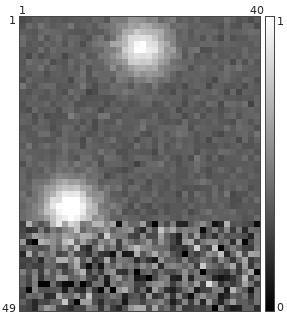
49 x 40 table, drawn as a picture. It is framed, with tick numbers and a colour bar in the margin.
Average level on the scale: 40%. Mirror symmetry: none. Bumps: two. Seam: horizontal, 70% of the way down, the top part calmer. Histogram: skewed, a long tail of high values.
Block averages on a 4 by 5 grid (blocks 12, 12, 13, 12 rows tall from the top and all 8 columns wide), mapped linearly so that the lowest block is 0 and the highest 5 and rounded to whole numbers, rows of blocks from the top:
01510
00000
34000
00100
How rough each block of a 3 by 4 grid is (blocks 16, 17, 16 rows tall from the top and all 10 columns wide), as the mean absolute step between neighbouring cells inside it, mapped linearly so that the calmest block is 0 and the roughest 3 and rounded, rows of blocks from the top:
0000 | 0000 | 2333
